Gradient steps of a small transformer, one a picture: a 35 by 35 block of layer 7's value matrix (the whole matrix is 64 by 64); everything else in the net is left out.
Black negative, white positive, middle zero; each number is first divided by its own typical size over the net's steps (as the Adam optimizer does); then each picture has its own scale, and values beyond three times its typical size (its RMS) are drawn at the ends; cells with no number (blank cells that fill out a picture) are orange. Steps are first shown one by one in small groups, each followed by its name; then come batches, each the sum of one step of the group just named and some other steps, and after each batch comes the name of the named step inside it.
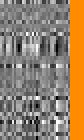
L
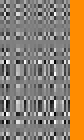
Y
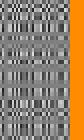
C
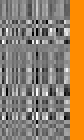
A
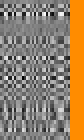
Y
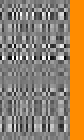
C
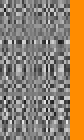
Y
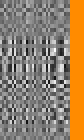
Y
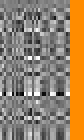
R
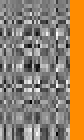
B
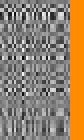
R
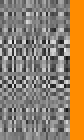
B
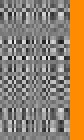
R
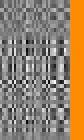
R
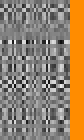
R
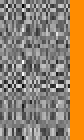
B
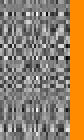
B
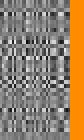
R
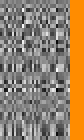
B
